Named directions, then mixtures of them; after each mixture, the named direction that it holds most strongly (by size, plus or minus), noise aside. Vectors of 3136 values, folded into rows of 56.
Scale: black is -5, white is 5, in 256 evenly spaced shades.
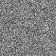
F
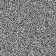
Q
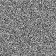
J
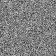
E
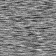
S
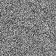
F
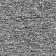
J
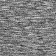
S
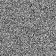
F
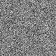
F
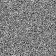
E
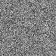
F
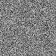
F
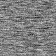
S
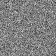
Q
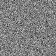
Q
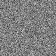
Q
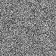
F
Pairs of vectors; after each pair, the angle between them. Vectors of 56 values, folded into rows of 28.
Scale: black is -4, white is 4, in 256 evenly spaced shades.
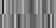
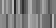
partly opposed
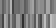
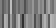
nearly parallel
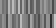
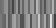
nearly opposite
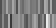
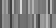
partly aligned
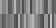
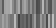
partly opposed
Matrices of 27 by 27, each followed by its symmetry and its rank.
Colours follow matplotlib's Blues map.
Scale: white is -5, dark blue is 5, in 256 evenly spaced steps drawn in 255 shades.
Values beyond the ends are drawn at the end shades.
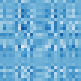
neither, rank two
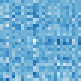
neither, rank three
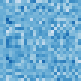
neither, rank five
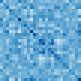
symmetric, rank five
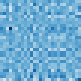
neither, rank three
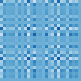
symmetric, rank one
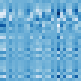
neither, rank two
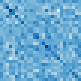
symmetric, rank five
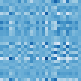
neither, rank two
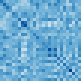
symmetric, rank five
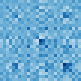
symmetric, rank three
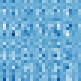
neither, rank three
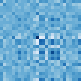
symmetric, rank three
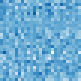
neither, rank five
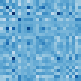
symmetric, rank three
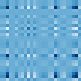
symmetric, rank one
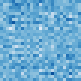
neither, rank five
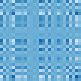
symmetric, rank one
